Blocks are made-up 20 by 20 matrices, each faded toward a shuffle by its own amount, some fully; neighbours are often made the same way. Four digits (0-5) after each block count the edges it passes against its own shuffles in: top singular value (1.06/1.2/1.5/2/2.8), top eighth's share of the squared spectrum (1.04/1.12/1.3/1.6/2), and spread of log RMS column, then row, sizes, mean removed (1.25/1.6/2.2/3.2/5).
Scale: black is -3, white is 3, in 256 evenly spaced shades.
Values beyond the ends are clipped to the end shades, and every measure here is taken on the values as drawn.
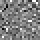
2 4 0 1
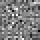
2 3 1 0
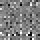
3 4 1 2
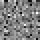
2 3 1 0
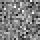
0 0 0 0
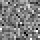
0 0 0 0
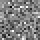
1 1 0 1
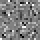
2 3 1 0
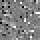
0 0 0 0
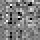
2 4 2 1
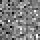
2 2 1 0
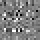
3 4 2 2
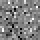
1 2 0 0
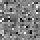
2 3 0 1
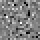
1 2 0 0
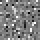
0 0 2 0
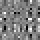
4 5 3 2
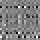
4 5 2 3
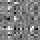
3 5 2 2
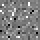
1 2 0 0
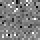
0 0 0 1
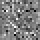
1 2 0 0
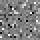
2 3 0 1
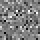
0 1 0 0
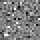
0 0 0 0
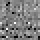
3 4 0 1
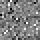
0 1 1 0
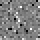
0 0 0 0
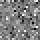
1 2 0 0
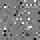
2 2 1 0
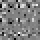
3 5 2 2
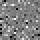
1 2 0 1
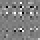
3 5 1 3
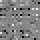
3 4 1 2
